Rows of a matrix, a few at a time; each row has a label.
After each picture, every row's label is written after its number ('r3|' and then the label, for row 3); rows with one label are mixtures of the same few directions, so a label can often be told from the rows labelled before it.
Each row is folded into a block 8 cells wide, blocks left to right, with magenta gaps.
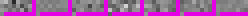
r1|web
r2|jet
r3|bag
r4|bag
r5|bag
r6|web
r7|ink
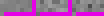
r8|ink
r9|web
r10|bag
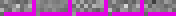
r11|bag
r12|ink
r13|jet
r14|bag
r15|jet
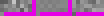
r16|web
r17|jet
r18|web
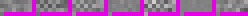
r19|bag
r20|jet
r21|jet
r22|web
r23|jet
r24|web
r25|ink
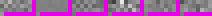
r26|jet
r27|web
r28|jet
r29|web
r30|web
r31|ink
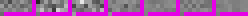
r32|jet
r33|ink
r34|jet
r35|bag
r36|jet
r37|jet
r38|bag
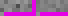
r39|bag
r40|web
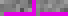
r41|ink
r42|ink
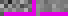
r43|jet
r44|bag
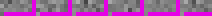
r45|jet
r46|bag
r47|web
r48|ink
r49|web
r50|web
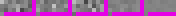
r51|ink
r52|bag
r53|web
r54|bag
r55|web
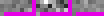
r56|ink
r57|jet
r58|web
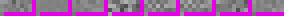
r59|web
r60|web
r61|web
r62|bag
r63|jet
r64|jet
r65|ink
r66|web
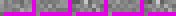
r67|web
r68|jet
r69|web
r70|jet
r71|web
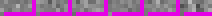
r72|bag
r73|web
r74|web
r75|web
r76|web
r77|bag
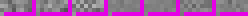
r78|bag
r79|ink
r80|jet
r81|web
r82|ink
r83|jet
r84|web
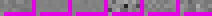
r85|web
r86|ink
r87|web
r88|bag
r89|jet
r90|bag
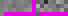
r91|ink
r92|jet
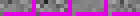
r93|jet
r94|jet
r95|ink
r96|web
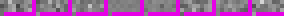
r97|bag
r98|web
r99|bag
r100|jet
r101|bag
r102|bag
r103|ink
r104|jet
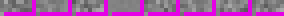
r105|web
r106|bag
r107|ink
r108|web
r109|web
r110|bag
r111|ink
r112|ink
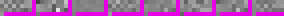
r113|jet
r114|ink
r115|web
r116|jet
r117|ink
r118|web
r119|ink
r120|jet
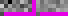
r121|jet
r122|web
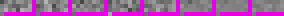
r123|ink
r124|bag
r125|jet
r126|web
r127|bag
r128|jet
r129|jet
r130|bag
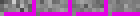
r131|web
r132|web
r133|jet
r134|bag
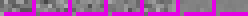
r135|web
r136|jet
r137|bag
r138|ink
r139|bag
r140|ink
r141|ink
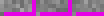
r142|web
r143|web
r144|web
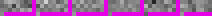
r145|jet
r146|jet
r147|jet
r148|web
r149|jet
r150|bag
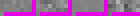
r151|web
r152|jet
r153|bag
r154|bag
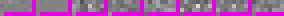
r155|jet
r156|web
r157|bag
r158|web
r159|web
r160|bag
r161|bag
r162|ink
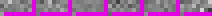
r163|jet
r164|web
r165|bag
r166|jet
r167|web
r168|ink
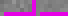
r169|web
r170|ink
